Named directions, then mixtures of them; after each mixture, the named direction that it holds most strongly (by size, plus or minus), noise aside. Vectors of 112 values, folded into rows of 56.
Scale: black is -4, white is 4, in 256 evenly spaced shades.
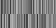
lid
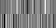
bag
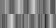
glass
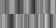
glass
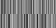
lid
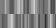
glass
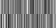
bag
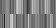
glass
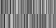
lid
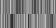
lid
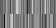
bag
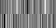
bag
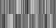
glass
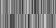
lid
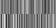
bag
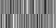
bag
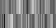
glass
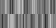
glass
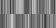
glass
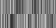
lid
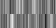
glass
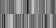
glass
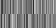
lid
